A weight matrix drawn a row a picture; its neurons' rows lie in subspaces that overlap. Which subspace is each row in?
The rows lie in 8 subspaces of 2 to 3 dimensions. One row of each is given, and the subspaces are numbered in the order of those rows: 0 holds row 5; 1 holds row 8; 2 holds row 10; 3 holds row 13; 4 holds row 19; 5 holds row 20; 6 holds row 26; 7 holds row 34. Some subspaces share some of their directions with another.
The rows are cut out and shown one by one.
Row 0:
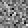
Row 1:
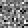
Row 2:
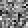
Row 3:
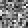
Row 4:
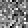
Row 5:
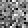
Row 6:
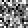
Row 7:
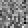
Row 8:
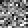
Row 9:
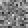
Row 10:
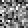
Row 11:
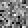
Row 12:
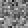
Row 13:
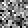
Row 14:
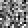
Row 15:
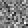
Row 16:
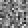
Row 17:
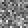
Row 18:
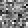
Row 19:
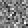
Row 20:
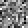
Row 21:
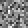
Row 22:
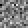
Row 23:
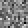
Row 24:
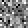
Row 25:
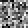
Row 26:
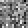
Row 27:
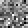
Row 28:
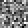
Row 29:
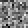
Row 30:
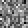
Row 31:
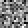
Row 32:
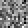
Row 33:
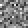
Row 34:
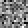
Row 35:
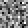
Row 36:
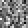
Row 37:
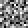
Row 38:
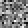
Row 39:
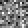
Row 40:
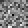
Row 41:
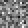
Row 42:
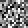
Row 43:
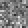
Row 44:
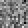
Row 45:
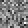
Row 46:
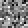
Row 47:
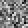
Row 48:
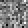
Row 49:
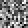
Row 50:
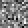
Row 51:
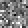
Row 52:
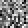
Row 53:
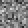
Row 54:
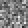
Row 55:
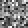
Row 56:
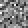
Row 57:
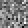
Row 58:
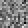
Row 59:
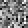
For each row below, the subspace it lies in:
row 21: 1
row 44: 6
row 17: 3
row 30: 2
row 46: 0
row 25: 6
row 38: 7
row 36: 2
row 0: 4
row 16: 4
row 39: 1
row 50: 2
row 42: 1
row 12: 0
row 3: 7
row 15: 4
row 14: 4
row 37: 5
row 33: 5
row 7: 0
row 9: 1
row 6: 2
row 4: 0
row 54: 3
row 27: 1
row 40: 1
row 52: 0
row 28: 7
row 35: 1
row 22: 5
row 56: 5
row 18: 7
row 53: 2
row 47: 4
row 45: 3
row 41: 1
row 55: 0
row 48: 6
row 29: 6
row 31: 7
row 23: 6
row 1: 2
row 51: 3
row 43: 3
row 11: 3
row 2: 7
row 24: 2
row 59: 5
